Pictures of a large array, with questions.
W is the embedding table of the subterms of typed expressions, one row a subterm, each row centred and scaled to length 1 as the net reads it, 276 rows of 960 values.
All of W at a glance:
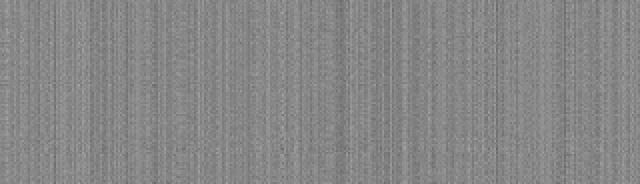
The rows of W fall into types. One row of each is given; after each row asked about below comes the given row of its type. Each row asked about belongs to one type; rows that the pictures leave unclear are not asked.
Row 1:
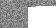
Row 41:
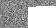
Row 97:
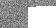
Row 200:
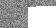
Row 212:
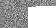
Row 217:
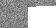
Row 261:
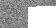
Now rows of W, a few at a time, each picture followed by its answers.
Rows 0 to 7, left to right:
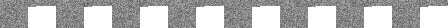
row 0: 261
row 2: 200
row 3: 1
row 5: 212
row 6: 212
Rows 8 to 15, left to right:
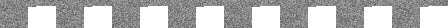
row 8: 97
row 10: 97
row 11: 217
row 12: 261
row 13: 200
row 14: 212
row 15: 261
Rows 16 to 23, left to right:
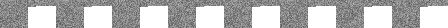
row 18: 217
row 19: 41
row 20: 41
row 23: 212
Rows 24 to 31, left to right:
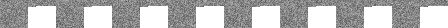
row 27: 97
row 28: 212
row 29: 41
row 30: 212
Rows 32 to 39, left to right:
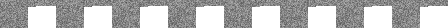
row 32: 97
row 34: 41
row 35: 41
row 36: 212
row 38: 41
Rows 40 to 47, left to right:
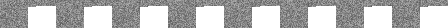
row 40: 261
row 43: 97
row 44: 1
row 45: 1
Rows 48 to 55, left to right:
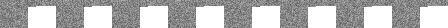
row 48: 200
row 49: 217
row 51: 1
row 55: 217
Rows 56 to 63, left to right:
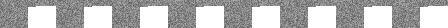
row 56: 217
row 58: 212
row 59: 97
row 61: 212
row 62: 97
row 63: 1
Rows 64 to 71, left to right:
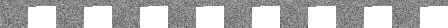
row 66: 41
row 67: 212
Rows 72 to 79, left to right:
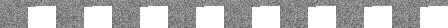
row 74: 97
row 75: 97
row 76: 217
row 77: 217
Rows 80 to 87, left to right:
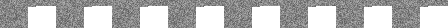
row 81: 212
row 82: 261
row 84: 217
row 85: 97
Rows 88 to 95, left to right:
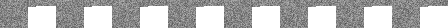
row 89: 97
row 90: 1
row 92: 97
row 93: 212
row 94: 261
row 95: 261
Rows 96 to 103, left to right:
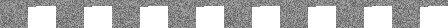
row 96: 41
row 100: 41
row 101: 217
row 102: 212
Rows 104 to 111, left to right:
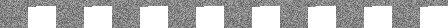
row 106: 261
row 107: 217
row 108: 212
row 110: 217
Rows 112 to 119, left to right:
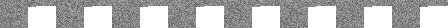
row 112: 200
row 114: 97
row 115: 41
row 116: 261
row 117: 261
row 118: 97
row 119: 217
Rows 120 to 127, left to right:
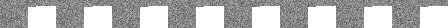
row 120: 200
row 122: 217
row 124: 212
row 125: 217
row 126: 217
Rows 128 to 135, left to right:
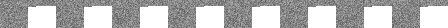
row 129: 217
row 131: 261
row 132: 212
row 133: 217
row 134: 97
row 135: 97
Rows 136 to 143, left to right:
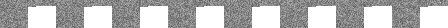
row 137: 97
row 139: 200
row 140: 217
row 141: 1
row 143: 200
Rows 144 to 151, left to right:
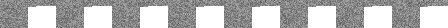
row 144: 261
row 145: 200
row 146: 1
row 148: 1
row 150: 41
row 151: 212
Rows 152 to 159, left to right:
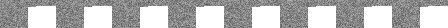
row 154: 1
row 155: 200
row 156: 261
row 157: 1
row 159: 41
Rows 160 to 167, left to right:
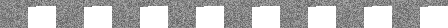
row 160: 200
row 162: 1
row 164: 97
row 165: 200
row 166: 1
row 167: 261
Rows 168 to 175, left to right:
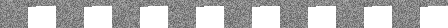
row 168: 1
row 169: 217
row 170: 41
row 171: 97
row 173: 97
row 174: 1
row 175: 217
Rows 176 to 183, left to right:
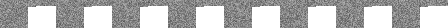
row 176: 97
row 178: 1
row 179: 97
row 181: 200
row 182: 212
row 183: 217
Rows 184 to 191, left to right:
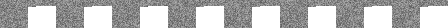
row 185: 1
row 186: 97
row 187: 212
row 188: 41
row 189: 97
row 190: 41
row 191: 200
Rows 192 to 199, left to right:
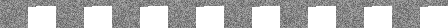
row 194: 41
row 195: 1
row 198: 1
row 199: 261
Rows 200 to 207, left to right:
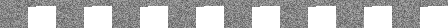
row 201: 261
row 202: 97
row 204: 97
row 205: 261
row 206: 41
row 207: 1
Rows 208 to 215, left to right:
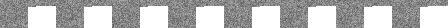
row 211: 212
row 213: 200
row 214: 41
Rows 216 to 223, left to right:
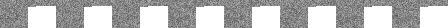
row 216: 200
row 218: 97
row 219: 200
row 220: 200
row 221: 261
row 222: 97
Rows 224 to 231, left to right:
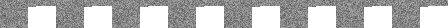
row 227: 261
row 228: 97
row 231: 217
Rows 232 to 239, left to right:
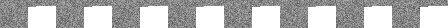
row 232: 41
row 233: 212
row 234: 261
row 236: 41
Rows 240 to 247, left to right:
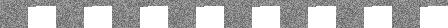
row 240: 261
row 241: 41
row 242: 1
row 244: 97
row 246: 261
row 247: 217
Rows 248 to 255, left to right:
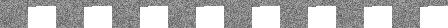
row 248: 41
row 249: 41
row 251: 41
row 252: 217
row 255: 1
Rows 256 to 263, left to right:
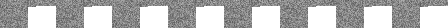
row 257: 200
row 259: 200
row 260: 200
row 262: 212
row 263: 1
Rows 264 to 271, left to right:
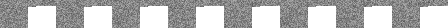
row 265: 97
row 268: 1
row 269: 41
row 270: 200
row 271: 1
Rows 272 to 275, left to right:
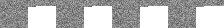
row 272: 97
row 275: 261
